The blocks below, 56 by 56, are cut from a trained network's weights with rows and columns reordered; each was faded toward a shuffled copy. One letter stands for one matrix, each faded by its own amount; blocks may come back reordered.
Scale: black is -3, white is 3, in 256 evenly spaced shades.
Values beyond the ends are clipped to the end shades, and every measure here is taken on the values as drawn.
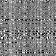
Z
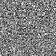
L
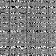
Z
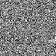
L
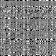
Z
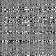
Z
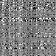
Z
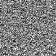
L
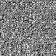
L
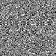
L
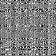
Z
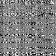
Z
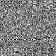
L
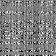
Z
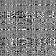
Z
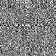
L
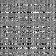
Z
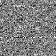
L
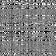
Z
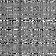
Z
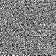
L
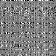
Z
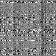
Z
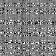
Z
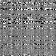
Z
